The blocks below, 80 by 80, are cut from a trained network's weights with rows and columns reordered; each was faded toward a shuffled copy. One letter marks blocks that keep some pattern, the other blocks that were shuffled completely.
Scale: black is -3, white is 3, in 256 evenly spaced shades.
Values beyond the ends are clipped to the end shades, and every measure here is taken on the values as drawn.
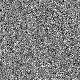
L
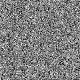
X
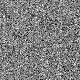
X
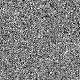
X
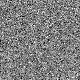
L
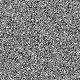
L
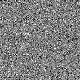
X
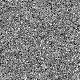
L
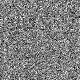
X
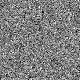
L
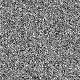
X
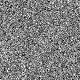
L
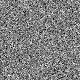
L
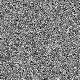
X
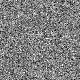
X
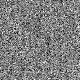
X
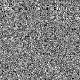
X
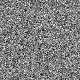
X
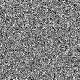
X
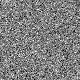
L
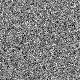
L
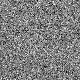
L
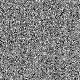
X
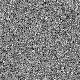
L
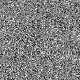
X
